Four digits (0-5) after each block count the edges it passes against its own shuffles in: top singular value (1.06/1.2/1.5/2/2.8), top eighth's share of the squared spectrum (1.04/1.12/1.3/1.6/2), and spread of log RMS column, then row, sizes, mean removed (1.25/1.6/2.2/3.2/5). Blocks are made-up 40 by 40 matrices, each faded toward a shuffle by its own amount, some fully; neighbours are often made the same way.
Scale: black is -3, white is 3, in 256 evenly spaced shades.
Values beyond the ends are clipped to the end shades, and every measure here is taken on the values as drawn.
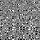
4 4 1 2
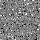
0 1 0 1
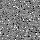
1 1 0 0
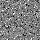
0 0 0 0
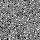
1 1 0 0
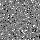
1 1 0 0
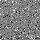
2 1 0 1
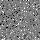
0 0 0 0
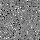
0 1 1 0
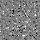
1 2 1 2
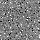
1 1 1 0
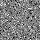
0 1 0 0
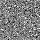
0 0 0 0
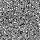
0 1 0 0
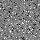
0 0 0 0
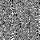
1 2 3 0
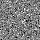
0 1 0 0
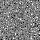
0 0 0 0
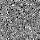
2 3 1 1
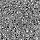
2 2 0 0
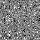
3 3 1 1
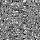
3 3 1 1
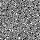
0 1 0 0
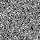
0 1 0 0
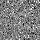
2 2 1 0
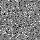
1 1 0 0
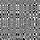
4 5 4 3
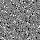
1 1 0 0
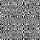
4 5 3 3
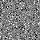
2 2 0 0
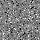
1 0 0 0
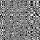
4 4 3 2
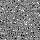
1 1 0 0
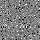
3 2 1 0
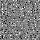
3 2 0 1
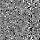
3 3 2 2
